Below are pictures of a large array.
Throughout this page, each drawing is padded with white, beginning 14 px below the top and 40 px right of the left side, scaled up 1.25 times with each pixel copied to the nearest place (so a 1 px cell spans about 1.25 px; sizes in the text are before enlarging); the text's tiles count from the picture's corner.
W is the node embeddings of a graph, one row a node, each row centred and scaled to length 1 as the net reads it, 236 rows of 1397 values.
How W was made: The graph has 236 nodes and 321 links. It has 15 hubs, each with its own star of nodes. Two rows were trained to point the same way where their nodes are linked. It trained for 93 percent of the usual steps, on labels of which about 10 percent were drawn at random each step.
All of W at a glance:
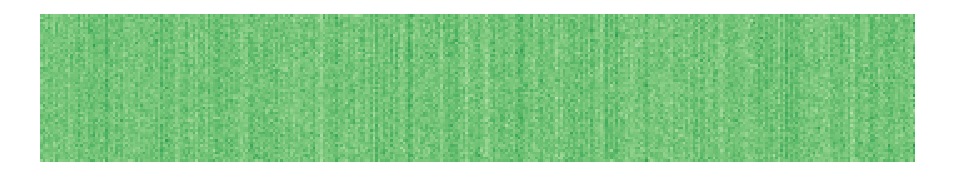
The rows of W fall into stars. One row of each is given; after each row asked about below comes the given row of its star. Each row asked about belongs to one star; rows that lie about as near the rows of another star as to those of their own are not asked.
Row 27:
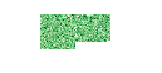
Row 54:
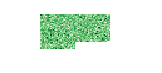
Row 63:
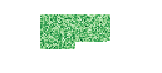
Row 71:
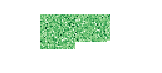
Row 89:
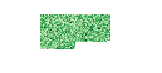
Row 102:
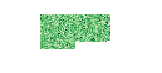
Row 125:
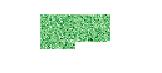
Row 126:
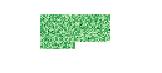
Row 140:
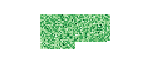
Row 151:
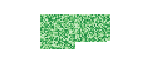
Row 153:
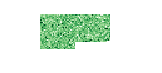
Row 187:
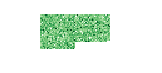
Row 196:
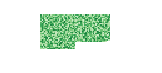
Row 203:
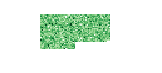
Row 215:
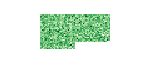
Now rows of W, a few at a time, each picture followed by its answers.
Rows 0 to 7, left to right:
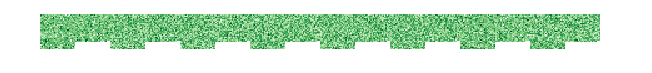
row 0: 125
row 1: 151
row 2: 54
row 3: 215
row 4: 27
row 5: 126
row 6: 151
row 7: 153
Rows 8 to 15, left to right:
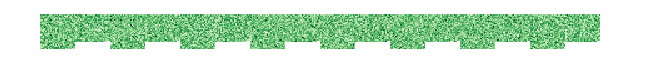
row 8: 203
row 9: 151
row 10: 71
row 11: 196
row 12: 102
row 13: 126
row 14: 125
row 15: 63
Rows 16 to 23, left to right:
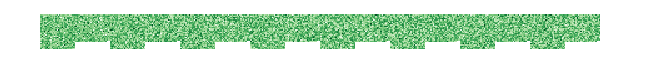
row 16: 63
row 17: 125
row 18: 215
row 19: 140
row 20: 126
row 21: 71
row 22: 54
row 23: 140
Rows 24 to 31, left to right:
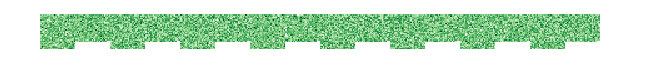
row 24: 102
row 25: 203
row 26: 140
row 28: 125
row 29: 187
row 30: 27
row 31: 126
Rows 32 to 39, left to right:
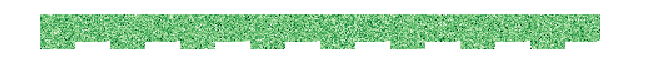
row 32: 153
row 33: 125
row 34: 203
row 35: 203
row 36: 203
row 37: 63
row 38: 203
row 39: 89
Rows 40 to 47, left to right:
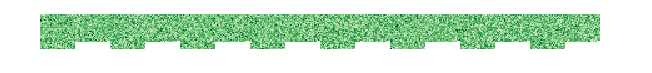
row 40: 151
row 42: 187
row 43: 63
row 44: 215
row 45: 89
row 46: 187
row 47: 215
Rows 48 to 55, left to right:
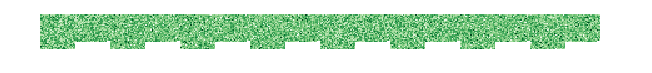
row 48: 187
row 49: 153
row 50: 187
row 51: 126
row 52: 125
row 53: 140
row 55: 63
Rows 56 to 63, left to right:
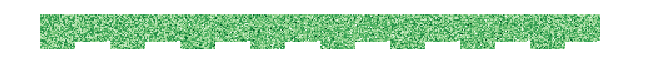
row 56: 187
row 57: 140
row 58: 54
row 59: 187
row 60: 71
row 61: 153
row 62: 153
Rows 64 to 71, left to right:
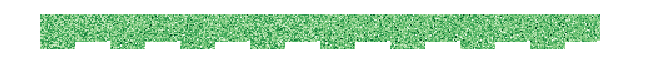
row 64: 54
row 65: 215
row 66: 54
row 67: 89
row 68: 125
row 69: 151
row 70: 187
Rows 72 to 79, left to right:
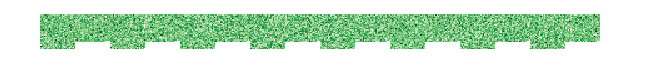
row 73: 187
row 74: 102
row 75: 187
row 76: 54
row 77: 102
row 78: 196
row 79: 63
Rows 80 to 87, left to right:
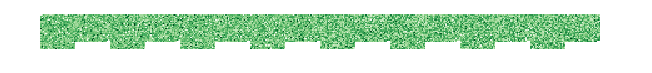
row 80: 102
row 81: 196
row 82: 102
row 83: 102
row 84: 54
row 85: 71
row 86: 71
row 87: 125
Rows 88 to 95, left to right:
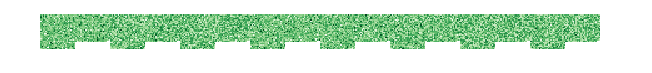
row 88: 196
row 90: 71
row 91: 54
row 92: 27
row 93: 151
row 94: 203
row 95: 140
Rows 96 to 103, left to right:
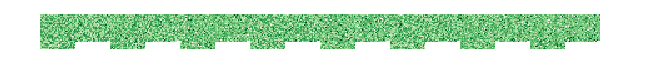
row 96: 140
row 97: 215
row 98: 54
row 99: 89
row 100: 151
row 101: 102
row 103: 215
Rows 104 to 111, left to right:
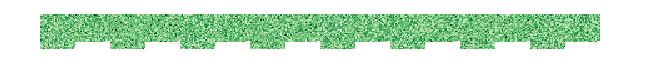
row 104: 203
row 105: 203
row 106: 102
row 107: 27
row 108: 140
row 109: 196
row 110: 151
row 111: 89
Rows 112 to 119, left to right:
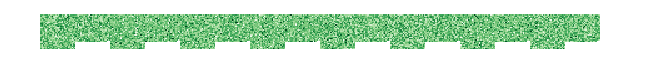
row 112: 125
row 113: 102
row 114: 89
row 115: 126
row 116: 63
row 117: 102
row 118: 187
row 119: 140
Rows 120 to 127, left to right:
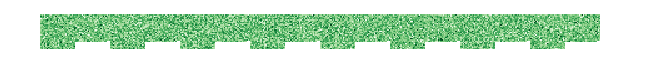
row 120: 27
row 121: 215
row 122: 196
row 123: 63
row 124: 140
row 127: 63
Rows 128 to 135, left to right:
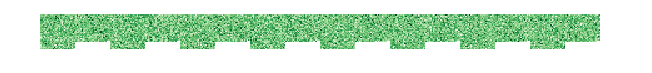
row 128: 187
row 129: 140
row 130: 27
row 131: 125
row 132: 71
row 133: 71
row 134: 215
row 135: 151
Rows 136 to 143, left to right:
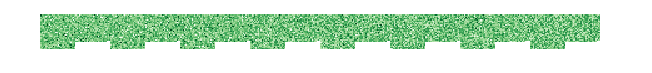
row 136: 54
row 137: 63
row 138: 187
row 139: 203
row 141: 27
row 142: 187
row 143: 126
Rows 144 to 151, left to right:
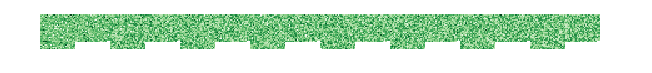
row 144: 125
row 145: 153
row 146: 89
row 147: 54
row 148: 27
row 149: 102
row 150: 102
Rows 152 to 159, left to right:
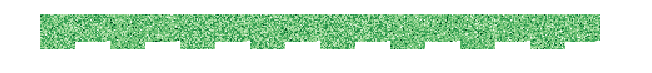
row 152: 215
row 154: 196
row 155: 153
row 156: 27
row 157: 126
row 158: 71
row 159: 187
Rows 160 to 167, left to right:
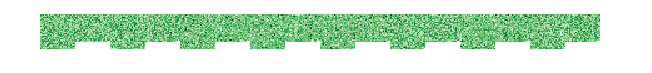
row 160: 215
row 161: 196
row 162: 71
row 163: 27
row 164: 63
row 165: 54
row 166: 196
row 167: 71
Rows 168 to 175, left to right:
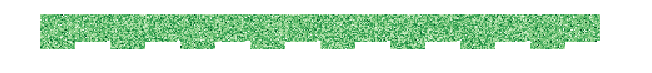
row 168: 151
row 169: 151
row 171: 151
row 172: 203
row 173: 153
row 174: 215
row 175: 27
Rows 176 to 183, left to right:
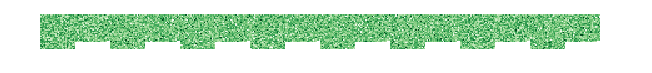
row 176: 153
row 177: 89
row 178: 71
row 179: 151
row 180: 203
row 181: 125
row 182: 71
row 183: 187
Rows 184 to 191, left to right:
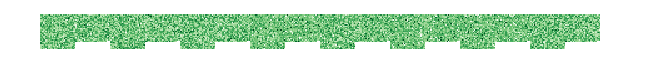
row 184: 203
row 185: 196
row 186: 89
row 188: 187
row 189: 71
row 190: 63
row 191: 215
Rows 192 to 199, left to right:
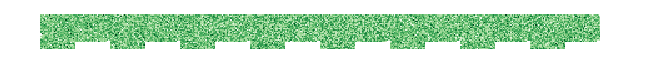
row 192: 153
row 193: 63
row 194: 215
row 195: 215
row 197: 54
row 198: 125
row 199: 203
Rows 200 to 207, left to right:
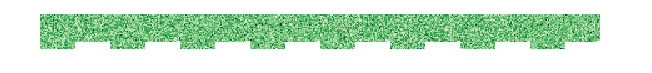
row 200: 187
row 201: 27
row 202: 215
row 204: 71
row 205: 89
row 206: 126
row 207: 196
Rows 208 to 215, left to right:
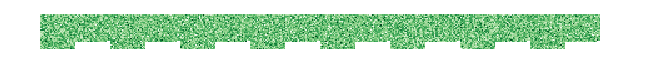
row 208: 125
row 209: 125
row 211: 187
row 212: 125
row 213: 102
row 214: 151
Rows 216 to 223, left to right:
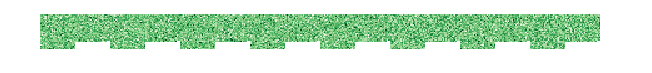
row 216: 125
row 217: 151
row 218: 125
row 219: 153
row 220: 27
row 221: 203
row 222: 89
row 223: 151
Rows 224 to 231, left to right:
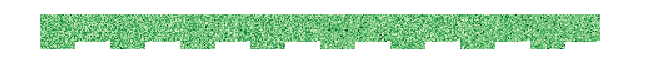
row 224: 196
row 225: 215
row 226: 140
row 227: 125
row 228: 215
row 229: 71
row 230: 71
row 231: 196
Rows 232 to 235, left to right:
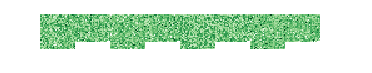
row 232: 27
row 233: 102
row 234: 63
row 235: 126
